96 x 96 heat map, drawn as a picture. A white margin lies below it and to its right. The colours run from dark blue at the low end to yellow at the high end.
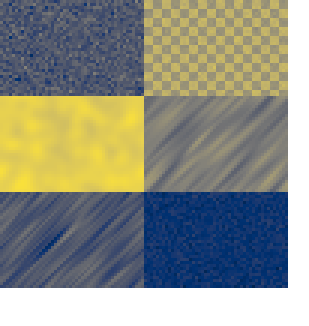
The table splits into 3 rows of 2 panels. Panel 1,1: low, fine-grained. Panel 1,2: high, checkered. Panel 2,1: very high, blotchy, faint in contrast. Panel 2,2: middling, slanting up to the right. Panel 3,1: low, slanting up to the right. Panel 3,2: very low, fine-grained, faint in contrast.
